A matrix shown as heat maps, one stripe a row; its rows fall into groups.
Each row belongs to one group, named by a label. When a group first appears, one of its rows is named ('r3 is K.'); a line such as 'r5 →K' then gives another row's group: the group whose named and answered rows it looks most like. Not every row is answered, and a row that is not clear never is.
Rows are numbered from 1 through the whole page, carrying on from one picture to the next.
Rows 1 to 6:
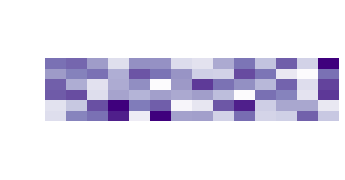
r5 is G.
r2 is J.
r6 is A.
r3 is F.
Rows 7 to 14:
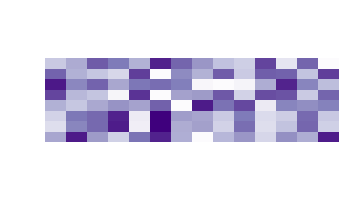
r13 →A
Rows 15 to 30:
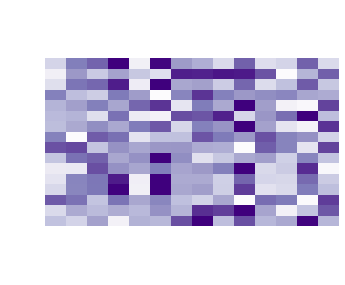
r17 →A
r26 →A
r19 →J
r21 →J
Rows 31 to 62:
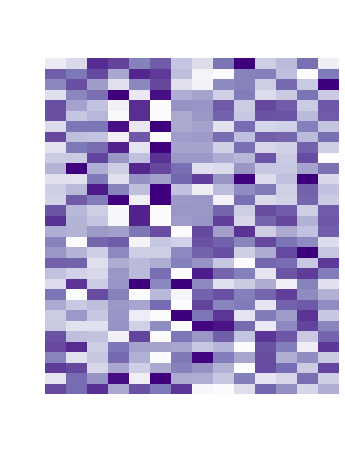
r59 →F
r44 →A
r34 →A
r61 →A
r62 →J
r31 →G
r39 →A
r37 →A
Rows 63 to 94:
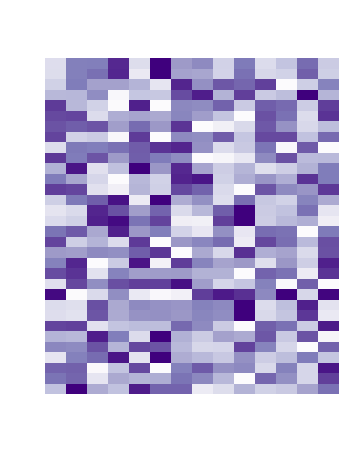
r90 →J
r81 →J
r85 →F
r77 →G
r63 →A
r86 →G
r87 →G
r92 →F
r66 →G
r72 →J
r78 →G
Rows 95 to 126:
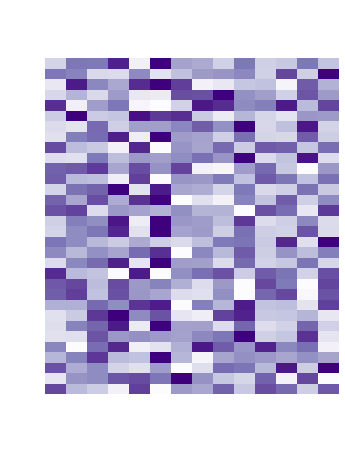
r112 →F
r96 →F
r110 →A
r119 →G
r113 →J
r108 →J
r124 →F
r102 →A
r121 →G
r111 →A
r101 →G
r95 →A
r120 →A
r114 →A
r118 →J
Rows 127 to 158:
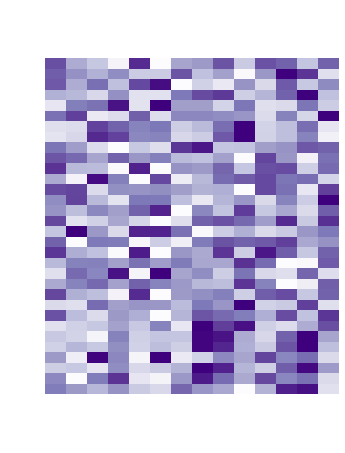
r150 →G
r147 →A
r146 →J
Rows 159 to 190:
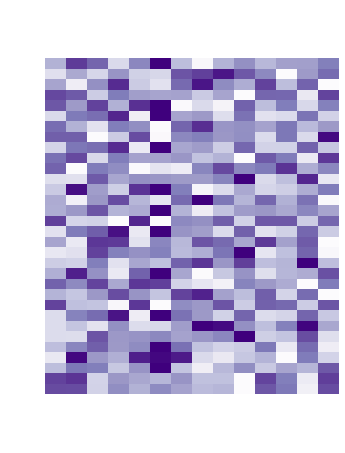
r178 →G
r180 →J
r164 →A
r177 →G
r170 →G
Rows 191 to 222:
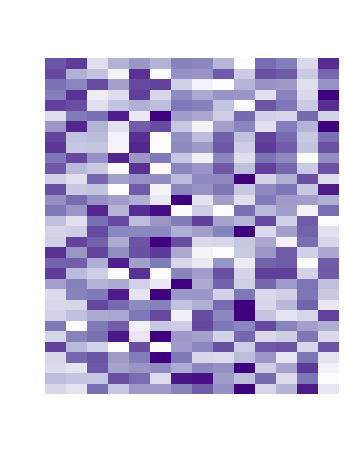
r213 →A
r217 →A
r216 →F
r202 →G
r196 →A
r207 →G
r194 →F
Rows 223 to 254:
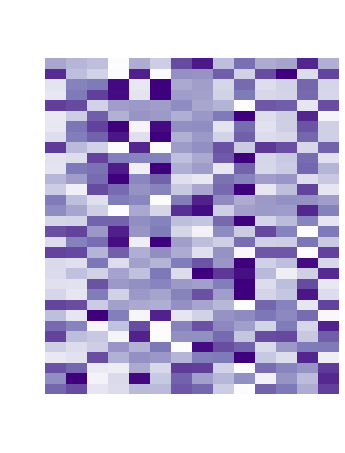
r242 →G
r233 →A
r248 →F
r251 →G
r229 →A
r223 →G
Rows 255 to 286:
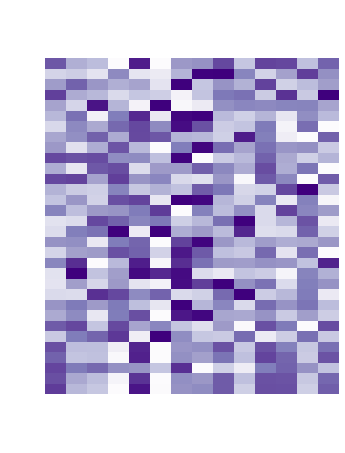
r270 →G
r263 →F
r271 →A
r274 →F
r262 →J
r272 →F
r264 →J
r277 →G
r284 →J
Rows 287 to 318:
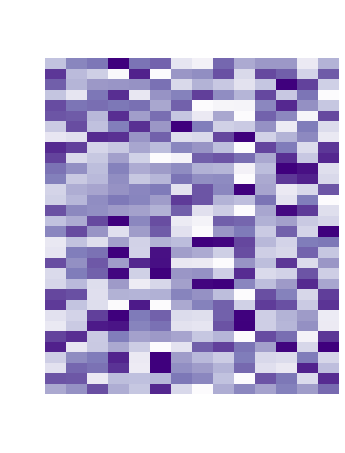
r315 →A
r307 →A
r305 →A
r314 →F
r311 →G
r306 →J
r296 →F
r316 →A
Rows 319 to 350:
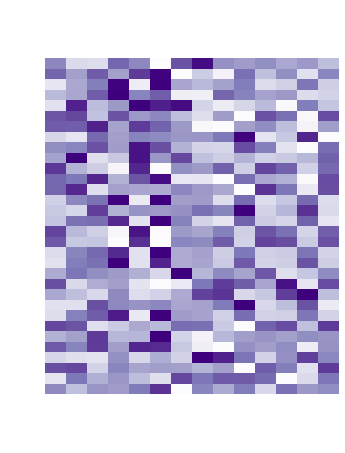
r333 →G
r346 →J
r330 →J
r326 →G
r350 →J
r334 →A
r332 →A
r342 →G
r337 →A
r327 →J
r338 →A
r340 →F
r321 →A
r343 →A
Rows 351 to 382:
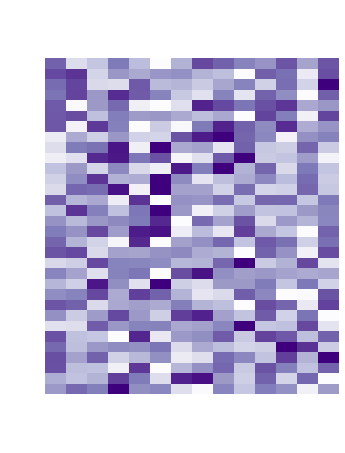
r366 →J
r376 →G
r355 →F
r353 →F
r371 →F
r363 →A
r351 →F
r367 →J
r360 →G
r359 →A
